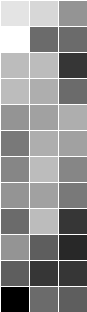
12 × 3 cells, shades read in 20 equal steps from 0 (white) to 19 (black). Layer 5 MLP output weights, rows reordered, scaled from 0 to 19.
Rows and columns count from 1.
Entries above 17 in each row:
0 0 0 0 0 0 0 0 0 0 0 1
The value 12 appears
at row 10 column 2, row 11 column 1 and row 12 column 3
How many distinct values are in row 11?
2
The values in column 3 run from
6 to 16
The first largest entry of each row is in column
3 2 3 3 1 1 1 3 3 3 2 1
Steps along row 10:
up up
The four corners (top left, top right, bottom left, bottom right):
2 8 19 12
